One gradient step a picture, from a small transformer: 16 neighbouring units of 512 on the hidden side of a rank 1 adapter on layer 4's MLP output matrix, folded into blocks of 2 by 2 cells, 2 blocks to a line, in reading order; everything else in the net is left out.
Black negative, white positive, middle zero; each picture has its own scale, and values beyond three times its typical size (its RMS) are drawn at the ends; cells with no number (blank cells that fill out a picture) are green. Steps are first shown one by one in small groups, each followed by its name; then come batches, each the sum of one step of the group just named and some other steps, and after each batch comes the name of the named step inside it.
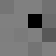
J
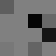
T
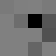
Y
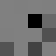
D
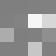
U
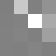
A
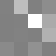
A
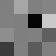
D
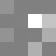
U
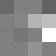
J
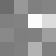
T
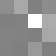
A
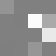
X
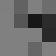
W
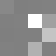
X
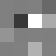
W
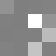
X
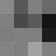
W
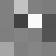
W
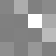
X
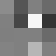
W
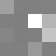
X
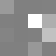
X
